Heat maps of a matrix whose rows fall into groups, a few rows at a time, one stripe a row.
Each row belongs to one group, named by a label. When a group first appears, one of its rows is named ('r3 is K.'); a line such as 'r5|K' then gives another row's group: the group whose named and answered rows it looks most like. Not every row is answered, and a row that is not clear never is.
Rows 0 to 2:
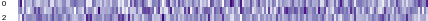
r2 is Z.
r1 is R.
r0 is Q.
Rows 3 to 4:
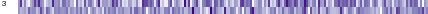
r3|R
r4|Q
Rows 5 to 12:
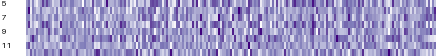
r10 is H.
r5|R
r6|Q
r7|Q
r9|Q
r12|Z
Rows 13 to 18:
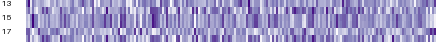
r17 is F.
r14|R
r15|H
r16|H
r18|R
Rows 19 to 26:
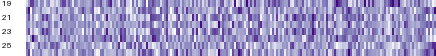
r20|Q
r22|Q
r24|H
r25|F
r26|Q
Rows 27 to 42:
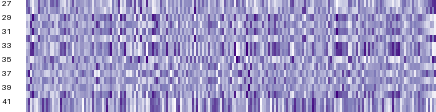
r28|F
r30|Z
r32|F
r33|H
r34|H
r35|F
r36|Z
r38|Z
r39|Q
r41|R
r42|R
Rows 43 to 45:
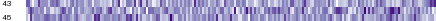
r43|F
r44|H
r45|Z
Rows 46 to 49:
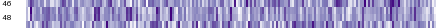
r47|Z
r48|Z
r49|R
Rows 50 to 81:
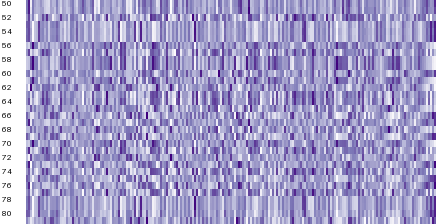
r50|Q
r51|Q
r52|R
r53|F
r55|F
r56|H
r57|R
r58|H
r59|H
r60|Q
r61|H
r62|Z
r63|R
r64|R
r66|F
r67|Q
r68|Z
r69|F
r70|H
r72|Z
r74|R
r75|F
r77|R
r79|F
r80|F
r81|F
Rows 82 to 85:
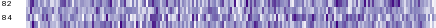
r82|H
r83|Z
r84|R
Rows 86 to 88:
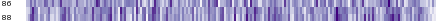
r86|Z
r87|H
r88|H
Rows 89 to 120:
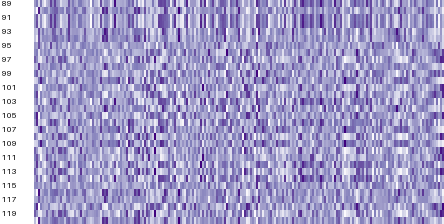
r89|R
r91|R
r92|R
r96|Q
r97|F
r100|H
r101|F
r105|Q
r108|F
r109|H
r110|F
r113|F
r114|R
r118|Q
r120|Z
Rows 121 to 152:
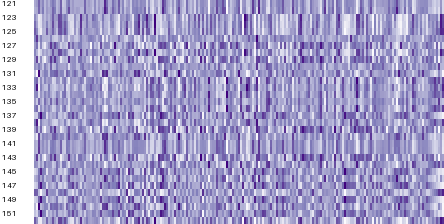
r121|Z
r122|Z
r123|F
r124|F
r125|F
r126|Q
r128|F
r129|R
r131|Z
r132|Q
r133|Q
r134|Q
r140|Z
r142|Z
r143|R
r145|H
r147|H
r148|F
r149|H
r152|F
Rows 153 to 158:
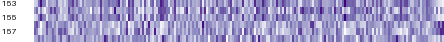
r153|H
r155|H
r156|F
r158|Z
